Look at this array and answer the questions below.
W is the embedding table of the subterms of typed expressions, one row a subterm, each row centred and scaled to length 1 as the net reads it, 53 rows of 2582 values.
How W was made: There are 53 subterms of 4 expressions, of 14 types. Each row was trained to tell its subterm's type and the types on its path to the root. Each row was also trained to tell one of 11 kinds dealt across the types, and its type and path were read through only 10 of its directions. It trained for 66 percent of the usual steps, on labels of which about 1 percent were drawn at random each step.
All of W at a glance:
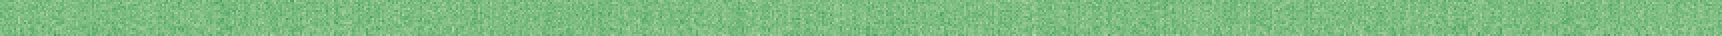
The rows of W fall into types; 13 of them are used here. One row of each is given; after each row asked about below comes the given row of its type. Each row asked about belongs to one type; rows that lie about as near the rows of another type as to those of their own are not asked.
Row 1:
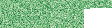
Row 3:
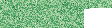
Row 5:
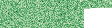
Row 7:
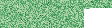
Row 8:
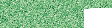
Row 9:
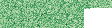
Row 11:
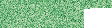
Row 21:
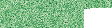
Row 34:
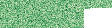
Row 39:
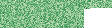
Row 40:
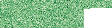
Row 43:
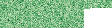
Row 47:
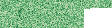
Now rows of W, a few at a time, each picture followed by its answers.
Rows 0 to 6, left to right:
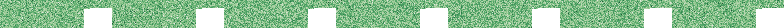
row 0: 47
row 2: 9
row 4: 8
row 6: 11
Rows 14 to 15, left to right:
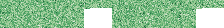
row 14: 39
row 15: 8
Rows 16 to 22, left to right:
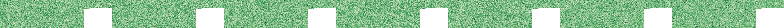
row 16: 40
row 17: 8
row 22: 1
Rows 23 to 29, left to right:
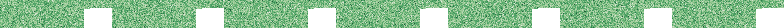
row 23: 39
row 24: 11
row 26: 21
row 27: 39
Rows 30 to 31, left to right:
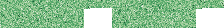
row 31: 11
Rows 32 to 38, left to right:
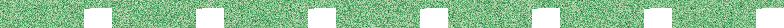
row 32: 3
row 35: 8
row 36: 40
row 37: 1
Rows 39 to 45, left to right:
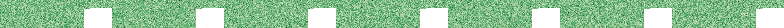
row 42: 43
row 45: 39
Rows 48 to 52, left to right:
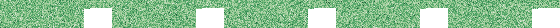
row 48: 3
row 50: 9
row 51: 3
